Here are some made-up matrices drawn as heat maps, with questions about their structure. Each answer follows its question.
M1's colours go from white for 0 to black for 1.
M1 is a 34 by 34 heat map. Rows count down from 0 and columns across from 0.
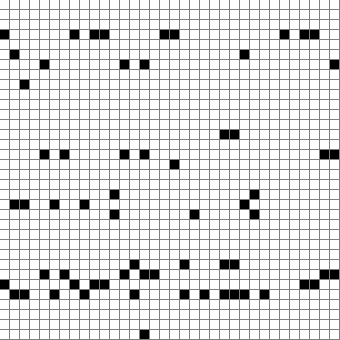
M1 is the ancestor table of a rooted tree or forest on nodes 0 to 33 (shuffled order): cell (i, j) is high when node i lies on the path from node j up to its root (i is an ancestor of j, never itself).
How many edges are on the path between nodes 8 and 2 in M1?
1
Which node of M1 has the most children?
28
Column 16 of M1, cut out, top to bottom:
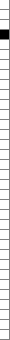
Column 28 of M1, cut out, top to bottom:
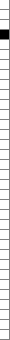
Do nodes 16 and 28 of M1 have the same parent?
yes
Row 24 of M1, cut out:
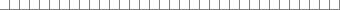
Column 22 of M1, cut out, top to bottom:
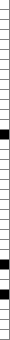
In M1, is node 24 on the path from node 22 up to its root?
no
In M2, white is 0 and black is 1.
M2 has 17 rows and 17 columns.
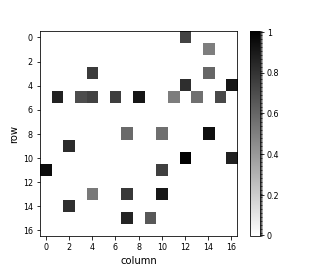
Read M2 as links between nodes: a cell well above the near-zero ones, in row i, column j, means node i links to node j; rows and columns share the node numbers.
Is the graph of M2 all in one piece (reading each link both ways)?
yes
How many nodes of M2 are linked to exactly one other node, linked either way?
1
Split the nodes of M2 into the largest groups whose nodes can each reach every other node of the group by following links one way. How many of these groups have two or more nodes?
0
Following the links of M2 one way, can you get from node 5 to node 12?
yes
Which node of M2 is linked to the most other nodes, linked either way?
node 5
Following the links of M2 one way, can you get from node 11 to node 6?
no
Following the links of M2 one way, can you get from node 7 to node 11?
no
